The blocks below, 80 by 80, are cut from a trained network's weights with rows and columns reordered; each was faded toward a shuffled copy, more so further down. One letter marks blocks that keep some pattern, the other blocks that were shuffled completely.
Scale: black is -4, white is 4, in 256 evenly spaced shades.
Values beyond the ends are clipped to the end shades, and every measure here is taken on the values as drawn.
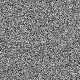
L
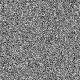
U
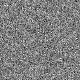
L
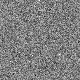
L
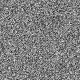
L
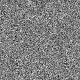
L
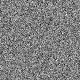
L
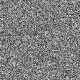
U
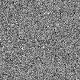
U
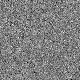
L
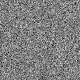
U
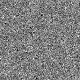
U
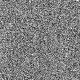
U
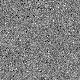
U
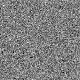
U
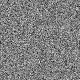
L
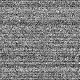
U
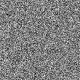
U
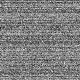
U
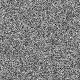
L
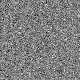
L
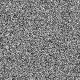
L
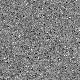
L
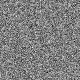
L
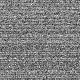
U
